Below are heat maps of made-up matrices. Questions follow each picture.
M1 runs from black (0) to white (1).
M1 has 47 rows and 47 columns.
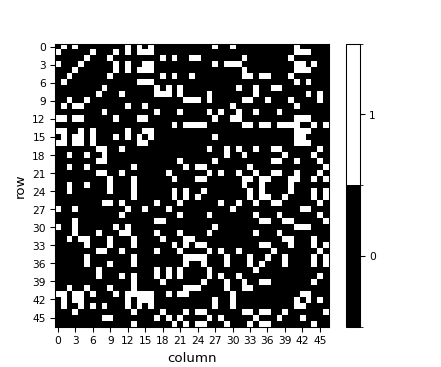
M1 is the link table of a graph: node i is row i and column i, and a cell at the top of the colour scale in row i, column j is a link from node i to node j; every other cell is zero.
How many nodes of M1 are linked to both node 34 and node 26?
8
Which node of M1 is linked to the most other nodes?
node 41
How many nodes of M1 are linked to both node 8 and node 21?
6
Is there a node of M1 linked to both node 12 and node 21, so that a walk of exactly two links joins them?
yes
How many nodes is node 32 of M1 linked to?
11
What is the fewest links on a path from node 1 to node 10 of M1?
1
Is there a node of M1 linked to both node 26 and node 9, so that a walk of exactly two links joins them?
yes
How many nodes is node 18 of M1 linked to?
7
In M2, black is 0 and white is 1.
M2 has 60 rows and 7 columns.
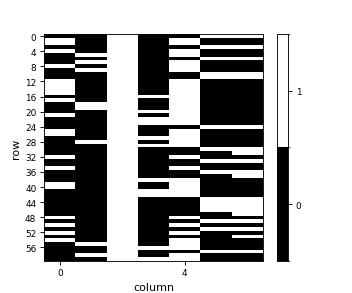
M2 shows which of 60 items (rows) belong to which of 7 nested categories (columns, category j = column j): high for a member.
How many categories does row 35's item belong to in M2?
3
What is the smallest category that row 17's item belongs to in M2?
0
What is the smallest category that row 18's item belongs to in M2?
1
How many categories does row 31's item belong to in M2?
2
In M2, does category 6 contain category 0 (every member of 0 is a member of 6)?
no
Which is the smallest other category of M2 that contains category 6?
2
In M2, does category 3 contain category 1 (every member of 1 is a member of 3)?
no
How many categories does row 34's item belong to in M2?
1
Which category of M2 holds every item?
2
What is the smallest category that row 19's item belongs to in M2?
1
